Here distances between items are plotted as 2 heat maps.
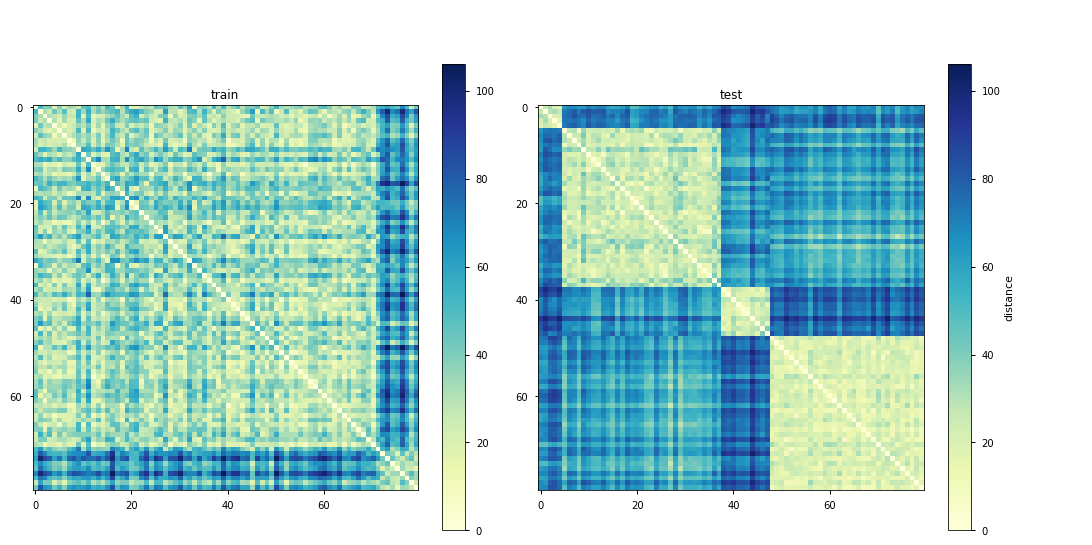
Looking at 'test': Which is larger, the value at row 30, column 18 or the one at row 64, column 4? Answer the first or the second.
the second
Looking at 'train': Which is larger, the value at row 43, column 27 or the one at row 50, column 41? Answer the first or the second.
the first
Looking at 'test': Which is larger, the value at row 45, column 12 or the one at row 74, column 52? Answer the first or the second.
the first
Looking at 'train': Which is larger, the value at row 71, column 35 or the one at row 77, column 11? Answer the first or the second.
the second
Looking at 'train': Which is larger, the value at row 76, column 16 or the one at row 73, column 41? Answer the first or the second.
the first
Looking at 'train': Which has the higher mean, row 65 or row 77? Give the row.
77
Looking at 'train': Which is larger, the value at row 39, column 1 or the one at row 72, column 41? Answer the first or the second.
the second
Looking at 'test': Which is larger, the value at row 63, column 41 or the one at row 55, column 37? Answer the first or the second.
the first
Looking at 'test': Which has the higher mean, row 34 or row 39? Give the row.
39
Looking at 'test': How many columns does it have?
80
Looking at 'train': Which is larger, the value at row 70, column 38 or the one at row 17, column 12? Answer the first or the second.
the second
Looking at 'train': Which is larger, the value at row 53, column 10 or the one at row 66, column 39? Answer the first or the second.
the second
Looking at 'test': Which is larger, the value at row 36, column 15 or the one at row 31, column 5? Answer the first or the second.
the first
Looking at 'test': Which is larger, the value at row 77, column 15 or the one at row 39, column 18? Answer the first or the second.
the second
